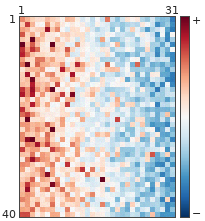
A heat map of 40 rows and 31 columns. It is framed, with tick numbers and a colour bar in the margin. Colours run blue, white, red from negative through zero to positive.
No regular stripes run through it. No single row or column stands out from its neighbours. On average the colour sits 50% of the way up the scale. There is an overall slope up to the left. The grain is fine, like static.
